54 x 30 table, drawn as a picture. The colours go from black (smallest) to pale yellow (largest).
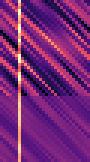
The values are skewed, with a long tail toward high values. Column 7 differs from the columns beside it. The bottom part is calmer, past a seam about 60% of the way down. The grain runs diagonally down to the right. No overall slope runs across the table.
